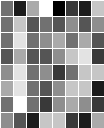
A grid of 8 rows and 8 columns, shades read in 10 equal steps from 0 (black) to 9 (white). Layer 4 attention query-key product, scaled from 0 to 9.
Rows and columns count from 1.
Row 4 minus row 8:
-2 3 2 -4 -2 5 7 -4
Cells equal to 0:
1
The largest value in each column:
6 9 6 9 7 7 8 7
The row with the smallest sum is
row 1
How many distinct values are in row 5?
5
